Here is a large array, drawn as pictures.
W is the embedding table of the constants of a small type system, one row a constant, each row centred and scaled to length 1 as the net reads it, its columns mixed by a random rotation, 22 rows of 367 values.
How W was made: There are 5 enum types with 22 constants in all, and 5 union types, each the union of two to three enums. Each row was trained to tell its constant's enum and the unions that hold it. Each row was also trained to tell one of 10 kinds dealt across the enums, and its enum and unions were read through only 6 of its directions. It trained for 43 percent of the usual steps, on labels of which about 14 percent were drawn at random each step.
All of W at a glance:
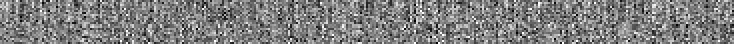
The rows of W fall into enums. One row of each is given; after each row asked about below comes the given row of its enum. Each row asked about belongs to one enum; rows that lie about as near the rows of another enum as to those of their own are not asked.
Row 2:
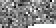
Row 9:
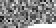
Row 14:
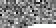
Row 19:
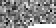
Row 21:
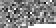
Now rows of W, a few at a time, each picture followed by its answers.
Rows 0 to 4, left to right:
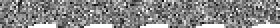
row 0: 2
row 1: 19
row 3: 2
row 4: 9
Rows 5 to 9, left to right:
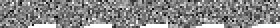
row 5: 2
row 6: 9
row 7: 21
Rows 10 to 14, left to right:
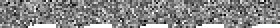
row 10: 2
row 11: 19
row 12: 21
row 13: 21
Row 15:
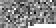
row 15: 21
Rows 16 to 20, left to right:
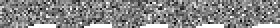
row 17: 21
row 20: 19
